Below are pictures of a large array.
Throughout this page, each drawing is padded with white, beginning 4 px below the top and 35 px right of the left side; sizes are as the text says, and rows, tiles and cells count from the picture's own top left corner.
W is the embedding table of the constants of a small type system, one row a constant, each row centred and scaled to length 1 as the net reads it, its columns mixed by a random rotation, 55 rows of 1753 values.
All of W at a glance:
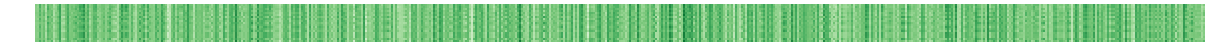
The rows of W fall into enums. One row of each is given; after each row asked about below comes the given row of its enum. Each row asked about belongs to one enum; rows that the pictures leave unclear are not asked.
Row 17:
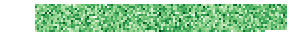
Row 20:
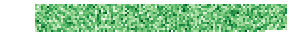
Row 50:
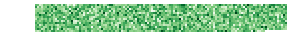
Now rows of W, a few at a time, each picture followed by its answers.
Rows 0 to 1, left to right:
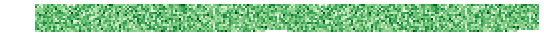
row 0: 50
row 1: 50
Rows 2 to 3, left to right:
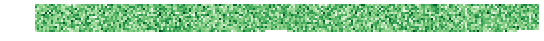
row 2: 17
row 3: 50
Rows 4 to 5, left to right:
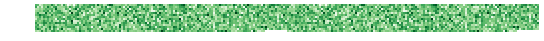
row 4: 50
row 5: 50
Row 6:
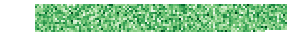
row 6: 50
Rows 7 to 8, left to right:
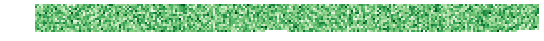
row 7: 50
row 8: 20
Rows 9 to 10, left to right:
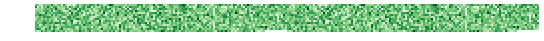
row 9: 50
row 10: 50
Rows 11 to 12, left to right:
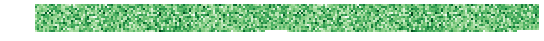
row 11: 17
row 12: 17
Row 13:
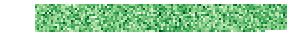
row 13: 17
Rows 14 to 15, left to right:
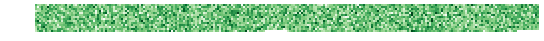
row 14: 20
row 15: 17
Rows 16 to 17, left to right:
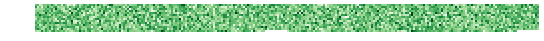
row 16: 50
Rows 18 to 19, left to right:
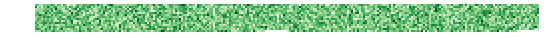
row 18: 50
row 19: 20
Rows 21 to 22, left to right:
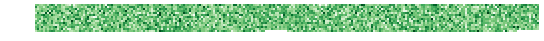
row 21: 17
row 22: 50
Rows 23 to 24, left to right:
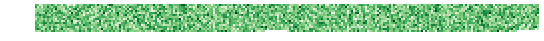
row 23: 50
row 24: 20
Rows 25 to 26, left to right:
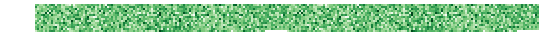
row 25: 17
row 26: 17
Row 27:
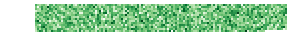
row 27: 20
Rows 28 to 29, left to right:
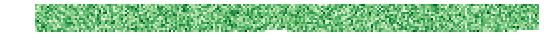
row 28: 20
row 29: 50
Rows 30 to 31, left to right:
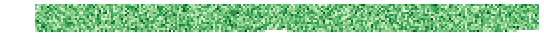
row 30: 20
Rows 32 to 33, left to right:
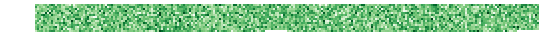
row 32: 17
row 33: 50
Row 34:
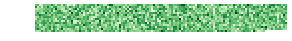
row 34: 50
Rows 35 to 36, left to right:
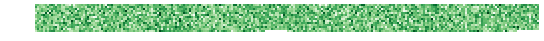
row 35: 17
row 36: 50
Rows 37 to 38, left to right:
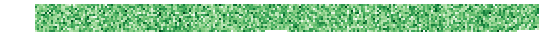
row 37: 17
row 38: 20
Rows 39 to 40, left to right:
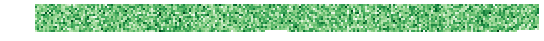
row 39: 17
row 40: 20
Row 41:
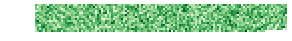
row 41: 20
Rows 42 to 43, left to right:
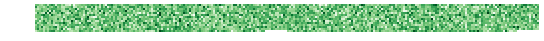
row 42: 17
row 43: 50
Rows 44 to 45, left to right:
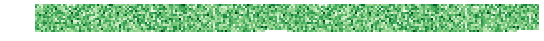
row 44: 50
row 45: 50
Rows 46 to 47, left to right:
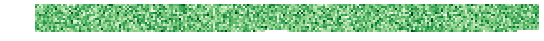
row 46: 50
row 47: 17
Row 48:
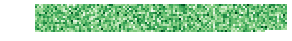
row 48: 50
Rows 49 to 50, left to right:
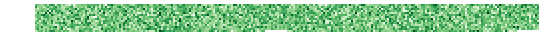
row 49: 17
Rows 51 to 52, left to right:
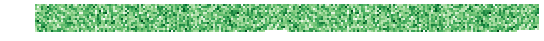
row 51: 20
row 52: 20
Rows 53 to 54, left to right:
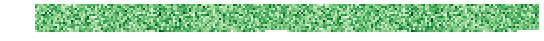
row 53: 17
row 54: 17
